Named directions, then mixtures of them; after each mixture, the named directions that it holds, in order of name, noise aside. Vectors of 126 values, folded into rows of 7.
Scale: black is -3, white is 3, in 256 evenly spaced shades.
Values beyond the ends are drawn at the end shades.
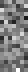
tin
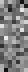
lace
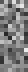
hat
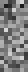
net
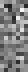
hat, lace, net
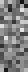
lace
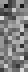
net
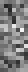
lace, net, tin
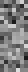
net, tin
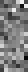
lace, net, tin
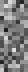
lace, net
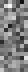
hat, net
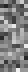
net, tin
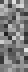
hat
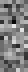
lace, net, tin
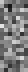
lace, net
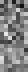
hat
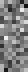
lace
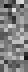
net, tin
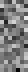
tin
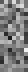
hat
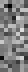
hat, lace, net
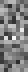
hat, lace, tin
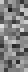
lace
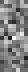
hat, tin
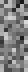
hat, lace, net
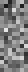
net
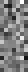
hat, net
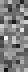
lace, tin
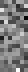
tin
